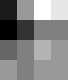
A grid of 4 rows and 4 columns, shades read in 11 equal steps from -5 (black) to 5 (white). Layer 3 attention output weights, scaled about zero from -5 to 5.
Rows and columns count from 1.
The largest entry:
5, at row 1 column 3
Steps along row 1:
up up down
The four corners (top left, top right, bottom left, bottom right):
-4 4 1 1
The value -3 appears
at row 2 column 2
